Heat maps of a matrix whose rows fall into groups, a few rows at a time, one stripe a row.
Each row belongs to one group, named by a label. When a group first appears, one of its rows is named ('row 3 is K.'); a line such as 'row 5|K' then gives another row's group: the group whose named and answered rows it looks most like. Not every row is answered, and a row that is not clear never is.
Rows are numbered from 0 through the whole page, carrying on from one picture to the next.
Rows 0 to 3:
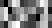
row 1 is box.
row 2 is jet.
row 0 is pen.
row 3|pen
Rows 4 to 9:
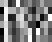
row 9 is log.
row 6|log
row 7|jet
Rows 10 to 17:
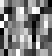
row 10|box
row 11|box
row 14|jet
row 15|log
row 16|log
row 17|pen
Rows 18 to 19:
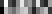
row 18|log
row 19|jet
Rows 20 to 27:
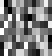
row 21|box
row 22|pen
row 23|log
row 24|box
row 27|jet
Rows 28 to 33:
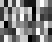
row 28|pen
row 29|log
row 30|log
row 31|pen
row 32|box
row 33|jet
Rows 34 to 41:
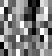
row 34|jet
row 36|pen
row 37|log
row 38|jet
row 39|box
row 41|pen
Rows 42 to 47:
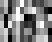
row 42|log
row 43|box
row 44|pen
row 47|box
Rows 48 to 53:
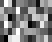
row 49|box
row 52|box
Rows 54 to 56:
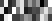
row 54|log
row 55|pen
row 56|jet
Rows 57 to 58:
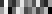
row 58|box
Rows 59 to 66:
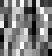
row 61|pen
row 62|pen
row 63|jet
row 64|jet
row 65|log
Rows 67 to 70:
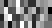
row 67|pen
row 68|box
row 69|jet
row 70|log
